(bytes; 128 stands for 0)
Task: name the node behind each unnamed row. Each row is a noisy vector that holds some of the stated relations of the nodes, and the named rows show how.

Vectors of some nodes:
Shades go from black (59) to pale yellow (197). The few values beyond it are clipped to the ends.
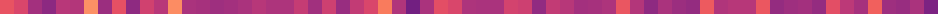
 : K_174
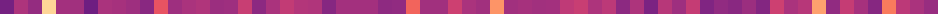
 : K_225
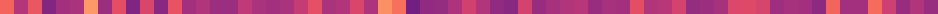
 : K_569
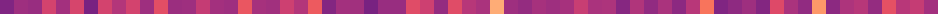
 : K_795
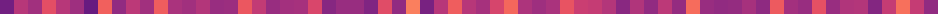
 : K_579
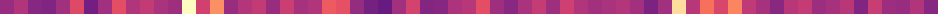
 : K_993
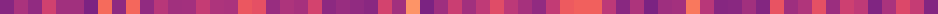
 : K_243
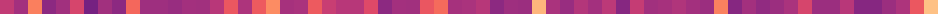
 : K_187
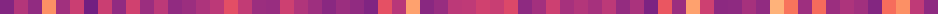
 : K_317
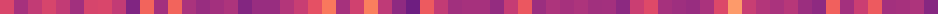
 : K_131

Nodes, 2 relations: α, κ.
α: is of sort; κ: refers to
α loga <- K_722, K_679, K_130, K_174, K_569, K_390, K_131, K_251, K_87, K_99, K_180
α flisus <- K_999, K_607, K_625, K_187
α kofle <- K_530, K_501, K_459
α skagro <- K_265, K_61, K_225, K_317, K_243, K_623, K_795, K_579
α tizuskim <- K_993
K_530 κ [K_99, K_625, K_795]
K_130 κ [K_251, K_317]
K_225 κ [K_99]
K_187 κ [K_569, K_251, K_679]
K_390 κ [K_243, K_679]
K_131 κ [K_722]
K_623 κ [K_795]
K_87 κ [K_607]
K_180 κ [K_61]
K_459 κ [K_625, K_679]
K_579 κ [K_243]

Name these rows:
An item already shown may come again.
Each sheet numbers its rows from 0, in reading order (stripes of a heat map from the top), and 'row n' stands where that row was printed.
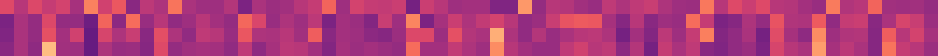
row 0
K_722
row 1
K_243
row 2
K_795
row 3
K_225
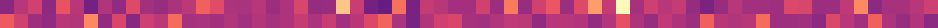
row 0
K_501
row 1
K_174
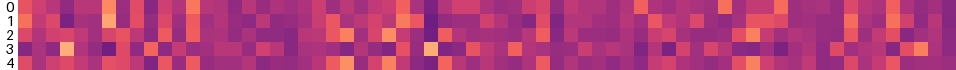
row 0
K_174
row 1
K_569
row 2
K_131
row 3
K_61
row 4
K_131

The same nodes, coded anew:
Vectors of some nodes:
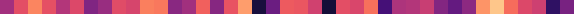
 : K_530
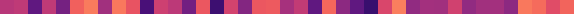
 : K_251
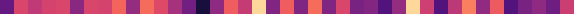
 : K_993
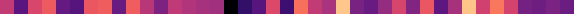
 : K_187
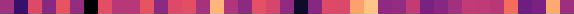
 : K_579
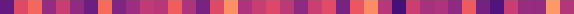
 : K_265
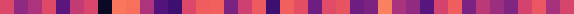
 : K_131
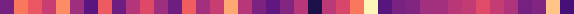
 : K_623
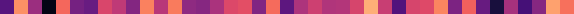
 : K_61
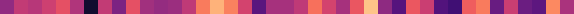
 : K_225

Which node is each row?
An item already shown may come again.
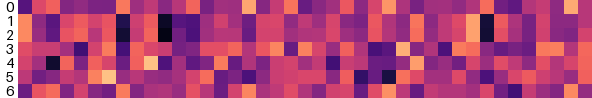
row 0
K_317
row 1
K_87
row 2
K_87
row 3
K_722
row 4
K_130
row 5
K_679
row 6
K_265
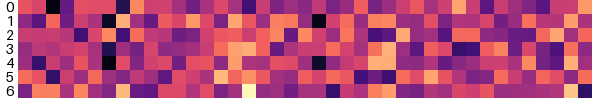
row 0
K_180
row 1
K_243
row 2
K_722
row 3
K_225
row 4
K_579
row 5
K_99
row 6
K_795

